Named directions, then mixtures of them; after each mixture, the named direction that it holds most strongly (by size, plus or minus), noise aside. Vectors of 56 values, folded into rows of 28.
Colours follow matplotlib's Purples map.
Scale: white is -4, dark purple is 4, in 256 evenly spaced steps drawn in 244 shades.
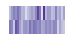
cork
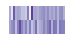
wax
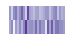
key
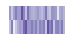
key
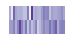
wax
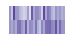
wax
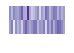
key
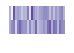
wax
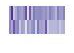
key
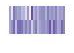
wax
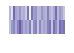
wax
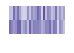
cork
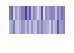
cork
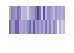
cork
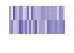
wax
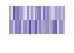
cork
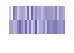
wax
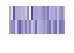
wax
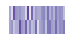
wax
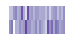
key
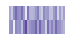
key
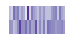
wax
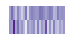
key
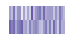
wax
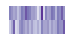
cork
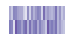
cork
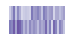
wax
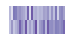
wax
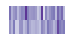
cork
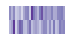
wax
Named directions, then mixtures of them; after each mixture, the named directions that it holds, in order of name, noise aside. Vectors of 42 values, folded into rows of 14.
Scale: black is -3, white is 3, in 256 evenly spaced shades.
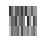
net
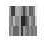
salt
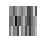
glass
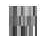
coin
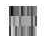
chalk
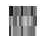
chalk, net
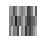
glass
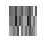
glass, net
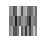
coin, glass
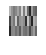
net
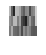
net, salt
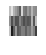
chalk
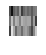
chalk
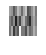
coin, glass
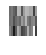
coin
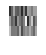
net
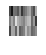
chalk, glass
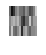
chalk, salt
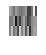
glass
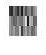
chalk, net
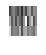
net
